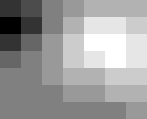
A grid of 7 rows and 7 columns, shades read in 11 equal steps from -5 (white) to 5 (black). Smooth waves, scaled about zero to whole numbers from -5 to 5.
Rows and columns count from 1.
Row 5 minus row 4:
-1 0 0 1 2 2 1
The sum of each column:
12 6 -3 -12 -18 -21 -19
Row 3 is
3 1 -1 -3 -5 -5 -4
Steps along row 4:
down down down down down up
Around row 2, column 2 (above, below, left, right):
2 1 5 0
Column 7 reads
-2 -3 -4 -4 -3 -2 -1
